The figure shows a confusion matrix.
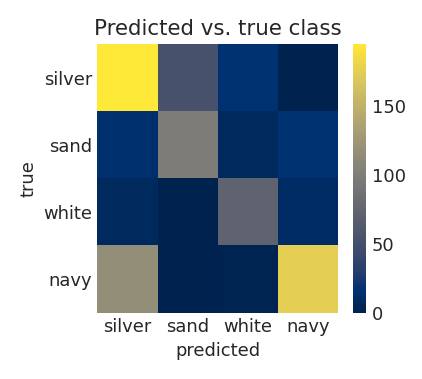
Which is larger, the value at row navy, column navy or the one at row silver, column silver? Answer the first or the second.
the second
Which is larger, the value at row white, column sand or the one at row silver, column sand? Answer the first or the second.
the second
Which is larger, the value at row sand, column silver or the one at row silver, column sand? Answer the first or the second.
the second
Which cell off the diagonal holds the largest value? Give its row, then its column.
navy, silver
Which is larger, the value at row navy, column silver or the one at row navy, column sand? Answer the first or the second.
the first
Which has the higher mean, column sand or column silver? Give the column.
silver
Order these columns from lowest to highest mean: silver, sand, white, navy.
white, sand, navy, silver
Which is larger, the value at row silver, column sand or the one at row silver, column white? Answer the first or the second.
the first
